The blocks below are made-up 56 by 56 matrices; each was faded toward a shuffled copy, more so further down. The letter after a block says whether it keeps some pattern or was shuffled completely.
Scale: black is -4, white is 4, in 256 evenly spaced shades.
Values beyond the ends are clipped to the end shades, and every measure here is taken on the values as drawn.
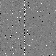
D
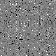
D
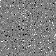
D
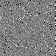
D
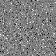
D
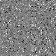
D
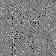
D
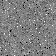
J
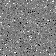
J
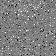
J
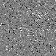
D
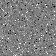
J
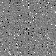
D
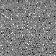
D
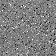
J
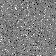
J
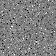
J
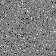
J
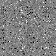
D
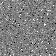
J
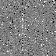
D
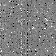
D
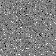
D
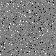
J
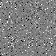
D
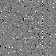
D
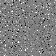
D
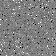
J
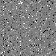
D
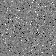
J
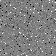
J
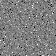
J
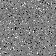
J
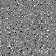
D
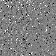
D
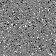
J
